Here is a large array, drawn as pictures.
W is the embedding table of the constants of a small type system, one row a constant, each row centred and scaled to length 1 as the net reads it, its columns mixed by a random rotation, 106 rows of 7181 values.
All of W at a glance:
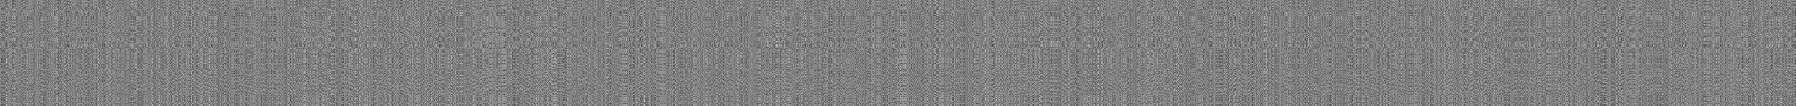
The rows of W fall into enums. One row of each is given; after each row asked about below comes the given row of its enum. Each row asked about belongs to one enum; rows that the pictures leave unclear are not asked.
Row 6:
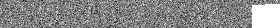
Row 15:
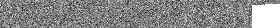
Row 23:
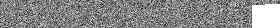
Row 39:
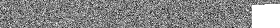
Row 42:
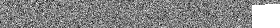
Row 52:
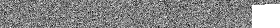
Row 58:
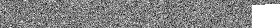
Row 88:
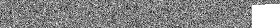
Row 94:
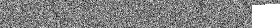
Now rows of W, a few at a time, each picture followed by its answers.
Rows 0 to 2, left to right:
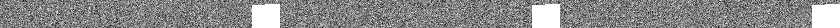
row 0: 6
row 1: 23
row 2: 52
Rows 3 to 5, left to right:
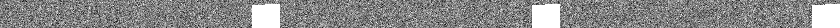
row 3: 6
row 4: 23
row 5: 15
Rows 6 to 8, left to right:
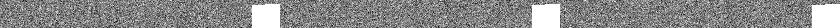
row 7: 52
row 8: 58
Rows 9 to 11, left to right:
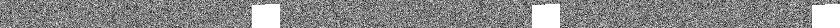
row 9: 88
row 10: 94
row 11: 23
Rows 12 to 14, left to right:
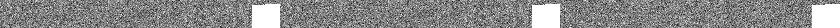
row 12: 15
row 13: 15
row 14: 58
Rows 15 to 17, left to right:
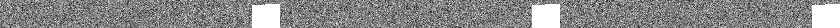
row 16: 88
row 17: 42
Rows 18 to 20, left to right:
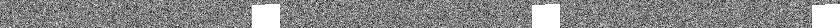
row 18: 88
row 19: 42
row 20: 23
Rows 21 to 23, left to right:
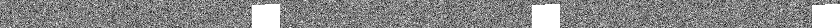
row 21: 88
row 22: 58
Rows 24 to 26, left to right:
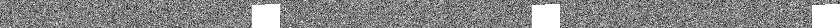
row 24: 88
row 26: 23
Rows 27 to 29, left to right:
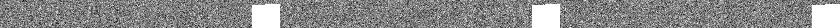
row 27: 6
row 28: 15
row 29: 58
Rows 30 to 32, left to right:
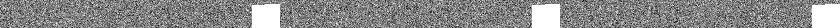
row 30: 39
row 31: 88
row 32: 6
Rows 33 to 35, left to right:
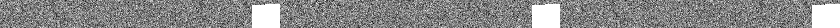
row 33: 94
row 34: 42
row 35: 94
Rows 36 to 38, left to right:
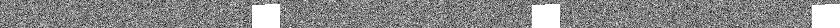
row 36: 23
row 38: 88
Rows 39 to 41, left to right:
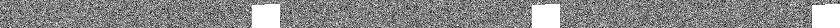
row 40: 88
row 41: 23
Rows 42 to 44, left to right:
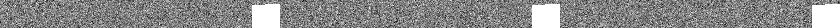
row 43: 6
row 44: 23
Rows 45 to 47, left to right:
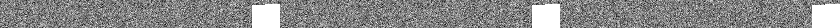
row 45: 23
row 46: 23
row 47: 94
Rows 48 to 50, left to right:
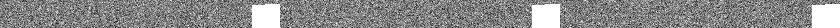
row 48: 6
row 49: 39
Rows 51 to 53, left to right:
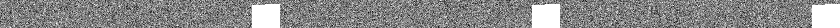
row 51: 88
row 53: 6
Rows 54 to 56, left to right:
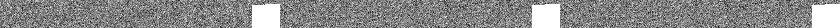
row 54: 15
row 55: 52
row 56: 52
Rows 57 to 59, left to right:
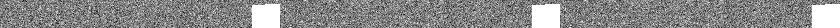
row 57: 6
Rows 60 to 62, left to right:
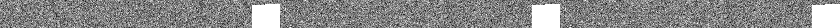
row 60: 94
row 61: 58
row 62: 58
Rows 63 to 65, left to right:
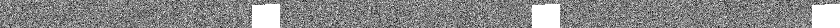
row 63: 15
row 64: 6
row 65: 52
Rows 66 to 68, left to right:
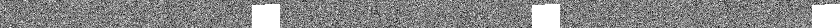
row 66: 58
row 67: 6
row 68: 52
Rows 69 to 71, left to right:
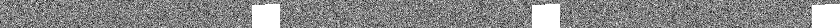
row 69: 42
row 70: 94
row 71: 88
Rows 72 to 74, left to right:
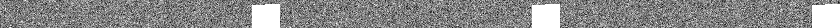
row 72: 58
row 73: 88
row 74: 23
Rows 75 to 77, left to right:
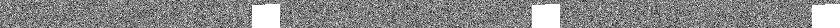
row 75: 15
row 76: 88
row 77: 6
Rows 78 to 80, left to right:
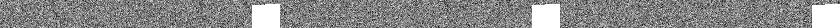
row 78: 94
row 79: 52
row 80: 23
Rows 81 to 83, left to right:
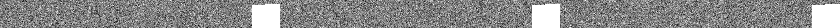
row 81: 6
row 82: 94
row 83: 58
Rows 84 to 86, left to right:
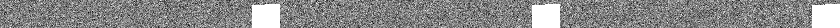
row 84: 52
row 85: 42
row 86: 15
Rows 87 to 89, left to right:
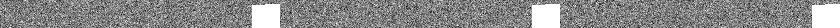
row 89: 42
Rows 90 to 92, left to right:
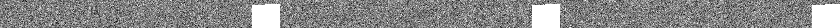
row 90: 6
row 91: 15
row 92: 58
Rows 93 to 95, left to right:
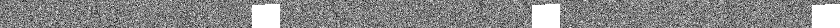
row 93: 6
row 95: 58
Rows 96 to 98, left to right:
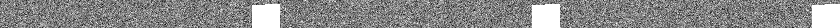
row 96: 23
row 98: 39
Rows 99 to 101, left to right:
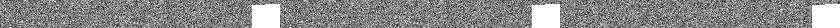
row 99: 58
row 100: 58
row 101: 23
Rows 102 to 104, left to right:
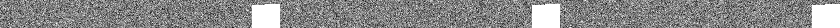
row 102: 39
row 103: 94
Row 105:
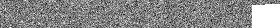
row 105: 58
